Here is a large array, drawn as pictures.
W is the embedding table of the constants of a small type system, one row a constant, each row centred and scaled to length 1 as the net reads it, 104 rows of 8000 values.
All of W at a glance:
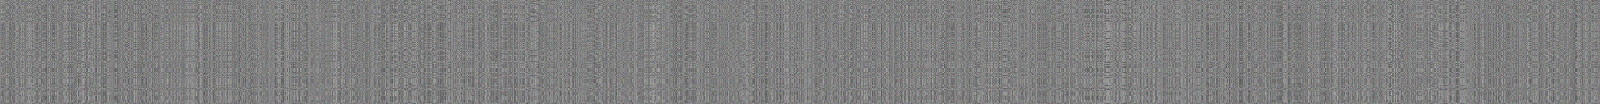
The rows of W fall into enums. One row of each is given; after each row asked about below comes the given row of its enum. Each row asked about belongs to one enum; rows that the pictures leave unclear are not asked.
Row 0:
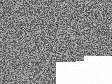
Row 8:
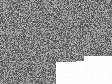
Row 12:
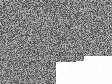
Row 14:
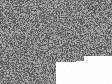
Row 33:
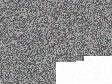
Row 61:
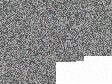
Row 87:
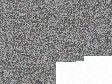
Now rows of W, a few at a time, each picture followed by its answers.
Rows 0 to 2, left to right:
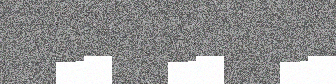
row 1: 61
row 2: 8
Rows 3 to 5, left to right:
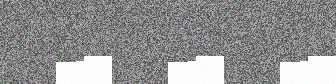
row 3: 61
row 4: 0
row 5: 33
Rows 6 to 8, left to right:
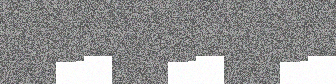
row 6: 8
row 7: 14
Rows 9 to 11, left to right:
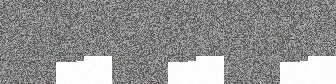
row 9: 12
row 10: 33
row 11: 61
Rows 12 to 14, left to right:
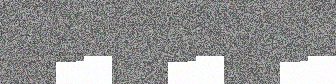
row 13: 0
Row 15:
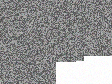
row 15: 33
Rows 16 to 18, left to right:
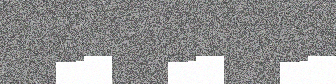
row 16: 61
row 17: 33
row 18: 0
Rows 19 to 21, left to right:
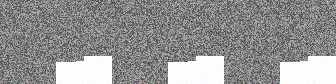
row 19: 14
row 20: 0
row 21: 61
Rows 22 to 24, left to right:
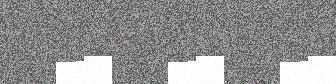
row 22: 8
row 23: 33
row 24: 87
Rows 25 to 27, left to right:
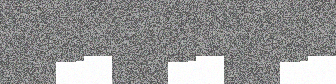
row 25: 14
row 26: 33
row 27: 14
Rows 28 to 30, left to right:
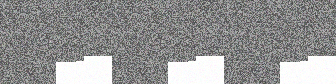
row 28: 14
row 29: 14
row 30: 8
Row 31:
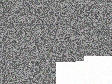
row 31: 0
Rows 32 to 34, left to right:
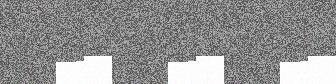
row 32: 14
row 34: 14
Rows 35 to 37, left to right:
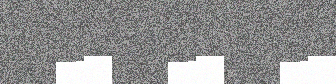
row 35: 8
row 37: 87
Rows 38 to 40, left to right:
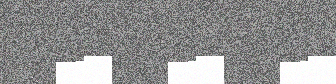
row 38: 0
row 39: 14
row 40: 33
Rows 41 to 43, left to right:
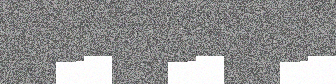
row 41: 8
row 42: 0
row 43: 14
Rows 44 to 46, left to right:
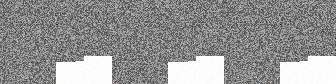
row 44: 0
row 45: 8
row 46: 0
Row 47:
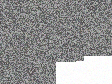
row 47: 14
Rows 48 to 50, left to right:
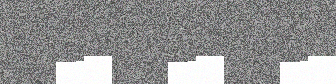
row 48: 87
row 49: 0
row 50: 61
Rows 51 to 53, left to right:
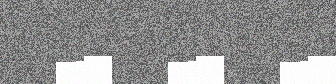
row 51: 8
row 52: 33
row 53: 87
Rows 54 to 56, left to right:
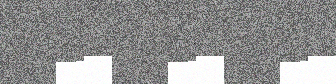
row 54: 14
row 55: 61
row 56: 33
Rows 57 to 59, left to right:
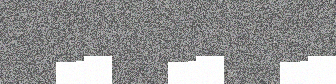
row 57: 33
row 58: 8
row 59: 87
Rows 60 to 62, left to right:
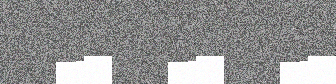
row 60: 8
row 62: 0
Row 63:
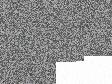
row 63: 8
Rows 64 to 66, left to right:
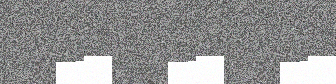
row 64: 0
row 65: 87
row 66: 0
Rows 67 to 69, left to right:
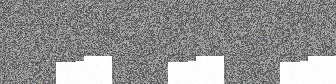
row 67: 0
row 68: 33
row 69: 33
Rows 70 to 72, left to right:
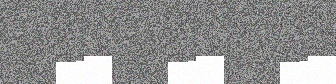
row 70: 33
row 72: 0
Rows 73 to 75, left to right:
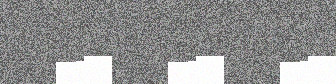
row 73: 8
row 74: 87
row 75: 61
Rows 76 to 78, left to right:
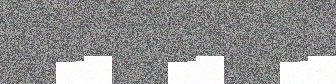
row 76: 8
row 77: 0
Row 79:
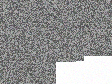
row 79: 8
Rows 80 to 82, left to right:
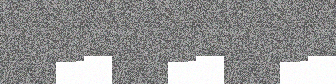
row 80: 8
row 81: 8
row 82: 8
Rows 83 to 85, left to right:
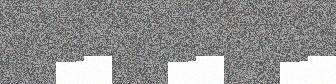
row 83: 14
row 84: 14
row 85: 0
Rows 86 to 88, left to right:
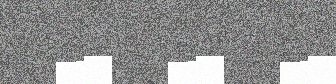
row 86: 14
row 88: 12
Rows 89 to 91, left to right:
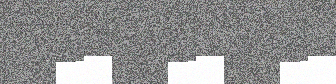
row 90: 33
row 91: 14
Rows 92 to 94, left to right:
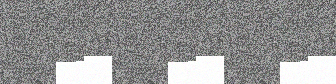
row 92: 87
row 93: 87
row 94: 87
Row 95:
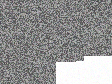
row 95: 14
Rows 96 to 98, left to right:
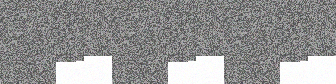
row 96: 33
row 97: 33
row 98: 33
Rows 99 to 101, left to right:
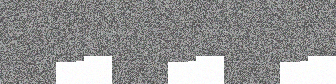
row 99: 33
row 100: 8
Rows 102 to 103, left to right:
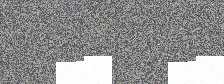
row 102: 14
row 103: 0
